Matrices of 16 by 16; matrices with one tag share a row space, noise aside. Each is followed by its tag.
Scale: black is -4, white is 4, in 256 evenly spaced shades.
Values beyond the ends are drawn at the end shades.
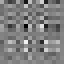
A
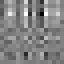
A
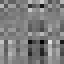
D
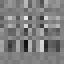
A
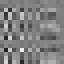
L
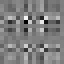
A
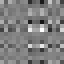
D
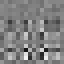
A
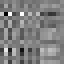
L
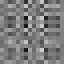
A
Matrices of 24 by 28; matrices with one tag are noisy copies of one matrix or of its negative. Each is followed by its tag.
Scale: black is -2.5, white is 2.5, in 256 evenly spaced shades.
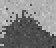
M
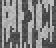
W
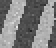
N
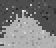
M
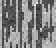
W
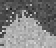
M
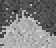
M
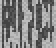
W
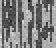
W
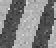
N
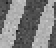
N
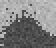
M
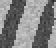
N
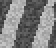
N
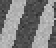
N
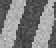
N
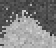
M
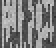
W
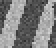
N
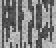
W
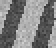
N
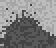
M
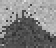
M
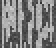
W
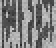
W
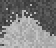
M
